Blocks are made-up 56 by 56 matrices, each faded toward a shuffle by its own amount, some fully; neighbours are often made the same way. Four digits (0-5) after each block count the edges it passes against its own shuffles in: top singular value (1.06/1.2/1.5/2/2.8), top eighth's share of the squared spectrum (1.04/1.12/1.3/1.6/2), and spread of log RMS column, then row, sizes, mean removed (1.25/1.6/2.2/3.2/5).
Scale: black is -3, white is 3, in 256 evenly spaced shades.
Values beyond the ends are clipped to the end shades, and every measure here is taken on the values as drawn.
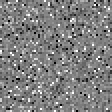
1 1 0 0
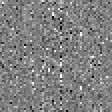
2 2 3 0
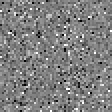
0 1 1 0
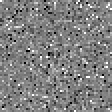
0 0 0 0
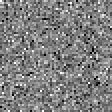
0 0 0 0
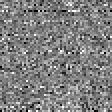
1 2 0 3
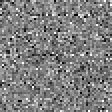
1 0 0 2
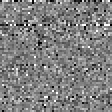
2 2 0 3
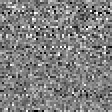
1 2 0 3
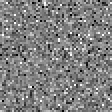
1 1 0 1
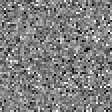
1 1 0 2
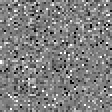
3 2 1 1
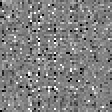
3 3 2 1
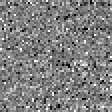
3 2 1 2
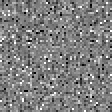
3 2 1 1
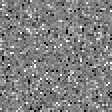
1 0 0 0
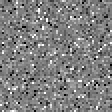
0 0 0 0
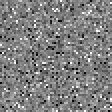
1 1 0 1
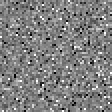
1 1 0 0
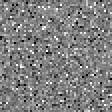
0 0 0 0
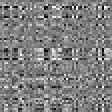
5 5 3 4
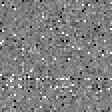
3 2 1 1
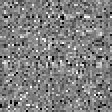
3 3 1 2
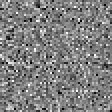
3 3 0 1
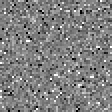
2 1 0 0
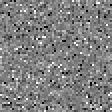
1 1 0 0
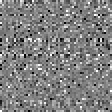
4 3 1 2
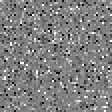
2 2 0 0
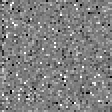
1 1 0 0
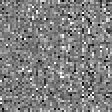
3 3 2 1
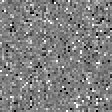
2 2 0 0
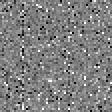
2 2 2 0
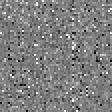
2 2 1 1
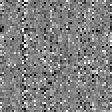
3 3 3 1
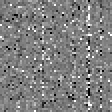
3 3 2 0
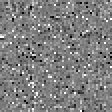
2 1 0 1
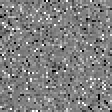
1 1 0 0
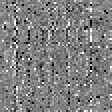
3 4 3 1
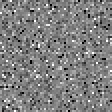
2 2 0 0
